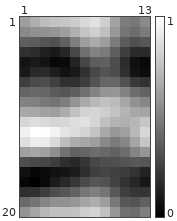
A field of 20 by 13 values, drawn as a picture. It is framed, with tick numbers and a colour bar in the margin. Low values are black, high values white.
Stripes: horizontal, repeating 2 times. Roughest part: bottom left. Lone odd cells: none.
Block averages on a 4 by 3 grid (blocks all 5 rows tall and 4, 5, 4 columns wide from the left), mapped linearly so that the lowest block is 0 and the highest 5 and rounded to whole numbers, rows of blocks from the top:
1 3 1
1 2 2
5 3 3
0 2 0
